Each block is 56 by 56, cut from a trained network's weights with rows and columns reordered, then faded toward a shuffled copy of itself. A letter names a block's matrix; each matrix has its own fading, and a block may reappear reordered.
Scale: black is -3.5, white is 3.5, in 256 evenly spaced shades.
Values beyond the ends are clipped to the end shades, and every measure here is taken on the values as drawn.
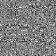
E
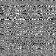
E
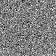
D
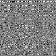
E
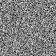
D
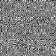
E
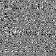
E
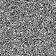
D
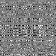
E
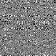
E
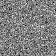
D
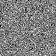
D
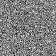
D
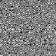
E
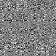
E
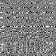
E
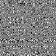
E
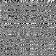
E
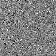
D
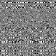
E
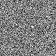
D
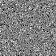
D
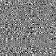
E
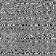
E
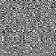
E
